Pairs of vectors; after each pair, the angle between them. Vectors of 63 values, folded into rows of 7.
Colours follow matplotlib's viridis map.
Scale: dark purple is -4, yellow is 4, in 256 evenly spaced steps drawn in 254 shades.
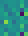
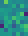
orthogonal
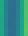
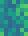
partly aligned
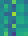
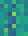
nearly parallel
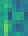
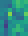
nearly opposite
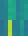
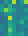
partly aligned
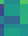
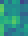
nearly opposite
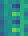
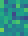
partly opposed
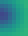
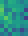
partly opposed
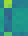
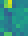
nearly parallel
